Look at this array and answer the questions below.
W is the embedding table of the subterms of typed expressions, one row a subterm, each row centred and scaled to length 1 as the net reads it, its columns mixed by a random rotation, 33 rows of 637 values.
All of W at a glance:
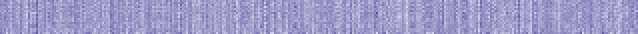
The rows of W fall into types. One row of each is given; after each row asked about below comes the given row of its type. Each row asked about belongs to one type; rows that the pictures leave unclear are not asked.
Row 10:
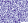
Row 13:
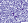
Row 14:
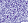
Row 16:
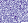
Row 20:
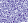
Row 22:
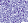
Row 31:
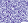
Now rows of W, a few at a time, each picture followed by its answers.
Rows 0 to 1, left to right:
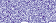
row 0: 31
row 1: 16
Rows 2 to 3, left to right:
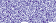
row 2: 31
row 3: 10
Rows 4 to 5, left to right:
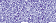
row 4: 22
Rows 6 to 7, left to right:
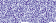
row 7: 22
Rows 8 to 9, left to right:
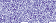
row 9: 14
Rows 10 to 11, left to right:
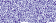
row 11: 20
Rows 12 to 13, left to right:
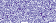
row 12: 14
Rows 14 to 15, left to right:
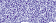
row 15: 22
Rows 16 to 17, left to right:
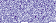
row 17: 14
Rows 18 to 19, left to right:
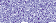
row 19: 31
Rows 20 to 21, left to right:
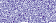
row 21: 16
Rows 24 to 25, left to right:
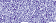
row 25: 10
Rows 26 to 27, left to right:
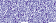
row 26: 10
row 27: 10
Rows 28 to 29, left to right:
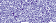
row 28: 13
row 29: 22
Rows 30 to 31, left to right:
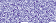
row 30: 13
